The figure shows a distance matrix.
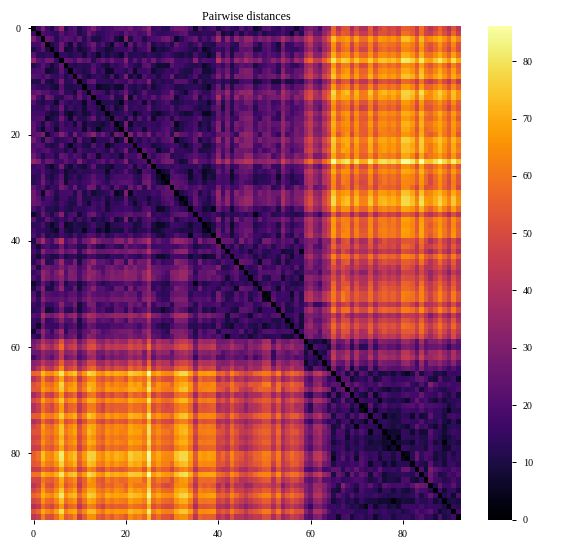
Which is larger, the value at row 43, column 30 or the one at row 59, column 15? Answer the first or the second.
the second
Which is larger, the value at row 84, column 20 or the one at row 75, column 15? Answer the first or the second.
the first
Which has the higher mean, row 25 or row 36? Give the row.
25
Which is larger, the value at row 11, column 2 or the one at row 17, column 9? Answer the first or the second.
the second
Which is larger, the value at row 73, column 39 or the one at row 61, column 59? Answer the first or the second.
the first
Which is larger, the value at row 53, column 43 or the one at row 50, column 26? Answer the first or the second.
the second
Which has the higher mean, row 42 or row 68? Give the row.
68
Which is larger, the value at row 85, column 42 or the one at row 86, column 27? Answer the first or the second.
the second
